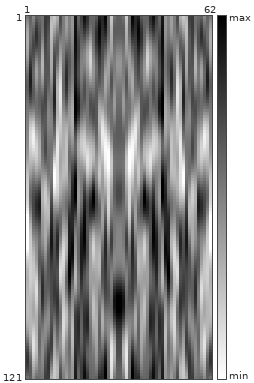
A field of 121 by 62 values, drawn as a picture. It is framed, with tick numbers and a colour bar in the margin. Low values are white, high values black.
Streaks run downward. The values follow a bell shape. It is mirror symmetric from left to right.
